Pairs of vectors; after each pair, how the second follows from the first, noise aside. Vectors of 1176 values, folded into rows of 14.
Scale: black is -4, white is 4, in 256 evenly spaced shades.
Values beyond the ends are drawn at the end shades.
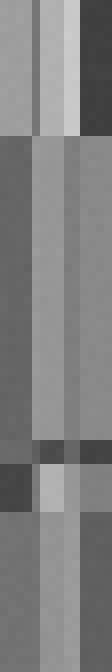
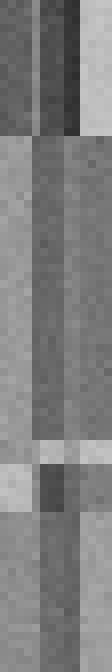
negated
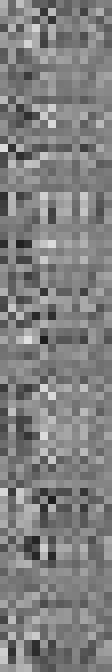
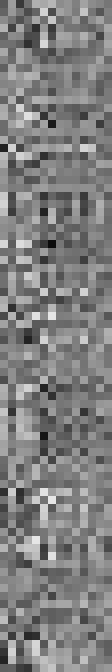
negated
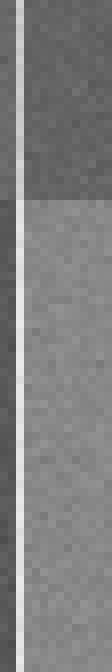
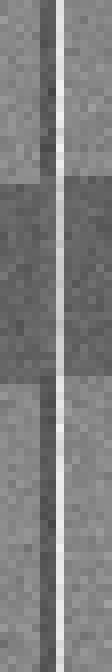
wrapped around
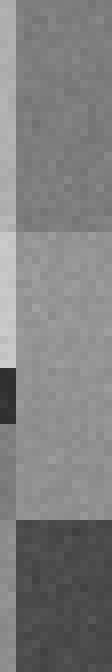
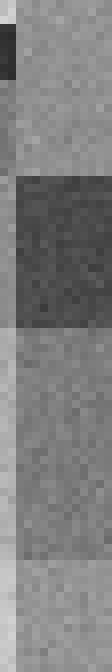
wrapped around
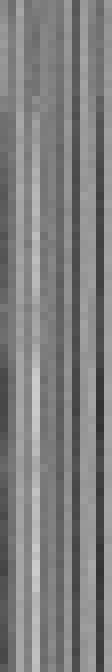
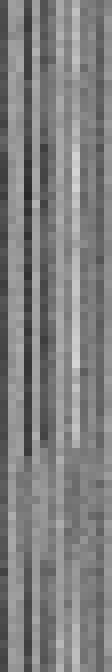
wrapped around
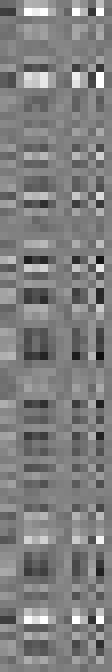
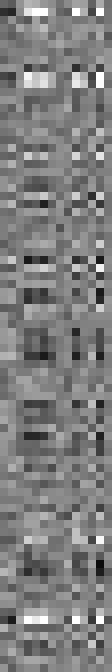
copied
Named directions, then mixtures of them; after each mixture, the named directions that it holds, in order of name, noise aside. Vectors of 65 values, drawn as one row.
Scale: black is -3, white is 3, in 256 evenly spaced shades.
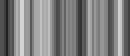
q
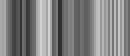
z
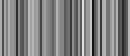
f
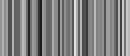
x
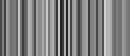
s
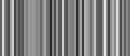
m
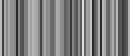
f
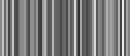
m, s, x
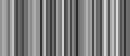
f, m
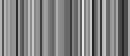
f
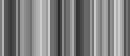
m, q, z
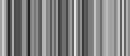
m, x, z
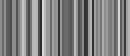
f, q, x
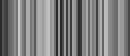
q, s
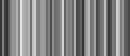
m, q, z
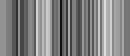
f, s, z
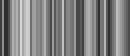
m, q, z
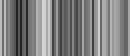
f, z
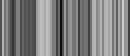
f, s, z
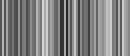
s, x, z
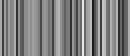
f
